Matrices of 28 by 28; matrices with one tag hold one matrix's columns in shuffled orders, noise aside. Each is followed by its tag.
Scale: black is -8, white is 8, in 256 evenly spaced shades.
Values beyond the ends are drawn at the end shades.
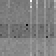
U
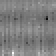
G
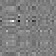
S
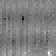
G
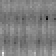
G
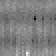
G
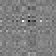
S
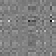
S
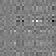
S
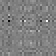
S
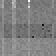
U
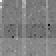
U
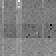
U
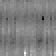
G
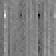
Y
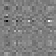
S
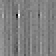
Y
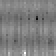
G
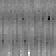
G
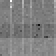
U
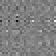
S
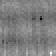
G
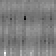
G
